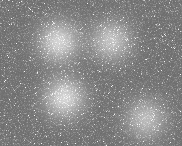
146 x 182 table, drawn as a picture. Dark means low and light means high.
Histogram: skewed, a long tail of high values. Mirror symmetry: none. Bumps: four. Odd rows or columns: none.
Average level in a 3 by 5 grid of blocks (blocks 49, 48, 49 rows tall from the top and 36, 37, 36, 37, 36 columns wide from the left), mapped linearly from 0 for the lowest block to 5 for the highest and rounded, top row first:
05330
05210
03133
